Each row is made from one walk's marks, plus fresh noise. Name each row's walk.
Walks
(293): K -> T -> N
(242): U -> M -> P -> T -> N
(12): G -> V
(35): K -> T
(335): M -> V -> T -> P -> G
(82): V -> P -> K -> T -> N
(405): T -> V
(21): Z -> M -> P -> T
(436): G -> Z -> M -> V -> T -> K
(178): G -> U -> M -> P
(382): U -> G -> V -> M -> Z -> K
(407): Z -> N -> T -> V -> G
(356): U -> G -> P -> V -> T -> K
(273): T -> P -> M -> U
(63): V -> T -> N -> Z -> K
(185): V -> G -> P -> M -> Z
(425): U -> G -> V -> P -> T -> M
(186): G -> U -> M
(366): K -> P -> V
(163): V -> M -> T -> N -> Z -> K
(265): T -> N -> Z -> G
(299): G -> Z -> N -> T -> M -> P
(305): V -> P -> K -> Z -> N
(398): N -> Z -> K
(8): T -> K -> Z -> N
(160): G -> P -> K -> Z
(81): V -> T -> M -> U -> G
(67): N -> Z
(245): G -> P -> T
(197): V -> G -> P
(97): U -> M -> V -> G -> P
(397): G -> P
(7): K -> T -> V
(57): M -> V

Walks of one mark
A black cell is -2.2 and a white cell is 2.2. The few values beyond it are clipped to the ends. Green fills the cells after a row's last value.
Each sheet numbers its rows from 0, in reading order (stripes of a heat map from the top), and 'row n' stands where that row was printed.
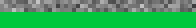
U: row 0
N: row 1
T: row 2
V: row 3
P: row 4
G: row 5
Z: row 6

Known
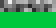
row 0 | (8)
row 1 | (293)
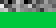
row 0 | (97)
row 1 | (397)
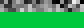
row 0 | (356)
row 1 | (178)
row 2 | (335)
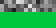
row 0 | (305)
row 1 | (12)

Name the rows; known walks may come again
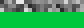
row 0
(163)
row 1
(35)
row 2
(293)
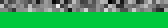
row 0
(397)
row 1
(178)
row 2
(197)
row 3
(273)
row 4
(356)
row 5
(265)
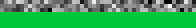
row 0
(63)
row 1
(407)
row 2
(57)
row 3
(8)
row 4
(12)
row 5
(425)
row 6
(185)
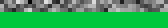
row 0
(305)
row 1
(21)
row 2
(245)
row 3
(67)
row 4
(186)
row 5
(7)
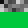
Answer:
(436)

